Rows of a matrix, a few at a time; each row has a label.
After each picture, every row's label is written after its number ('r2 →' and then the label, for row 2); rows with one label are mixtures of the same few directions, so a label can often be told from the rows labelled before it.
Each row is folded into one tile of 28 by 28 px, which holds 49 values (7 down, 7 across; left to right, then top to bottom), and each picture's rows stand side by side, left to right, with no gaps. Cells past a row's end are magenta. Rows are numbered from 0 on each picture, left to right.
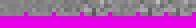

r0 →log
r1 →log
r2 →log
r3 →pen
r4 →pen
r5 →pen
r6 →pen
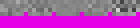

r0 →pen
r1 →log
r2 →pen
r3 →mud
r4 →log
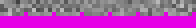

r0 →pen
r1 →log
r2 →log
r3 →mud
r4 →pen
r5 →pen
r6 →mud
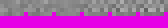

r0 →pen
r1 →pen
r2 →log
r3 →log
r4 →log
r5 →log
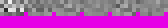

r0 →log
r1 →log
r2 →mud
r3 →mud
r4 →mud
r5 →pen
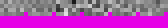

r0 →log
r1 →log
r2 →pen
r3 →mud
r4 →mud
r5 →pen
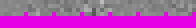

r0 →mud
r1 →pen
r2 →log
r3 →pen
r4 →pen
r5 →log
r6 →mud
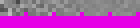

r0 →pen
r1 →mud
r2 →mud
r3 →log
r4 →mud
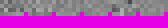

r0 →log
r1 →log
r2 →mud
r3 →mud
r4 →pen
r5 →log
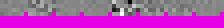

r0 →mud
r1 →mud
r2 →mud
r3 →log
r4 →pen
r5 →log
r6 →log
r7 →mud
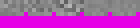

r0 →mud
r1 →log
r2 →mud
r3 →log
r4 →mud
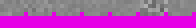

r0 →pen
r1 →log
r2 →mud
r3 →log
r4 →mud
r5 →mud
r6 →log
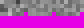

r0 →pen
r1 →mud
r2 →mud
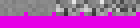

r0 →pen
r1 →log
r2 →pen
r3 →pen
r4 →log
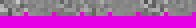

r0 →pen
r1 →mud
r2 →mud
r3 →pen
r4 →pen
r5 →mud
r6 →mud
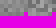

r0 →log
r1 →mud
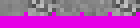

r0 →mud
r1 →mud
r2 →log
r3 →pen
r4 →mud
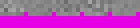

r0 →log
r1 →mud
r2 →log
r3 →mud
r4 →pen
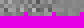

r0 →log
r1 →log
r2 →pen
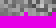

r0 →mud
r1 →mud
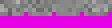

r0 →pen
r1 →log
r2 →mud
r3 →log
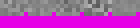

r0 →mud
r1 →pen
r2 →log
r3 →mud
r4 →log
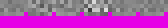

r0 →log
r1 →mud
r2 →mud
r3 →log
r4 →log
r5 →log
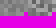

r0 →log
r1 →mud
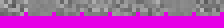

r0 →mud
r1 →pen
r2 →mud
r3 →log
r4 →mud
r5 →pen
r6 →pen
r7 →log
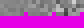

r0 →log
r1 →mud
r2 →pen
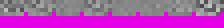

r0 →log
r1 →mud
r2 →log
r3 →mud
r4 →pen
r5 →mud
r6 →log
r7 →mud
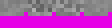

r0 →pen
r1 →log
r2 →mud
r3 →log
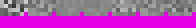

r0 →mud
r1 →mud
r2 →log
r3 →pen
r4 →log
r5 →mud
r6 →log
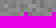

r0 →mud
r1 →mud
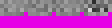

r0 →log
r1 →mud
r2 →log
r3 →log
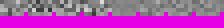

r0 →pen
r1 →log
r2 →mud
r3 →pen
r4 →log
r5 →pen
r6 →mud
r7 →mud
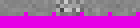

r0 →mud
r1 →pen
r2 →log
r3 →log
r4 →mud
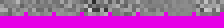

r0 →pen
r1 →log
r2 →mud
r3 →log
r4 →mud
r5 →log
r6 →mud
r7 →log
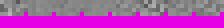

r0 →pen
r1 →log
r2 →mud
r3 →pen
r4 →mud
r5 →mud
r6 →mud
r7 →mud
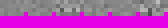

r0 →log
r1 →mud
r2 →log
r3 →pen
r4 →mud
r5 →pen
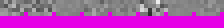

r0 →mud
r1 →log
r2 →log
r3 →pen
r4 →log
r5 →pen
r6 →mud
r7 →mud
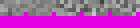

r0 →pen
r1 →mud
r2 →mud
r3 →pen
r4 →mud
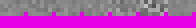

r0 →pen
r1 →mud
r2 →pen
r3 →mud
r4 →log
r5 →mud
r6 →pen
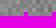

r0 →pen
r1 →log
